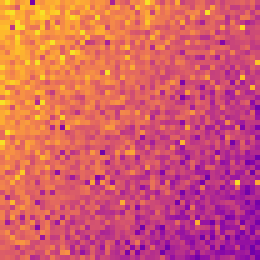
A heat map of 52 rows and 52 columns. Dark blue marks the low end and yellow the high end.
Stripes: none. Ninth with the highest average: top left. Ninth with the lowest average: bottom right. Odd rows or columns: none. Grain: fine. Slope: up to the top left.
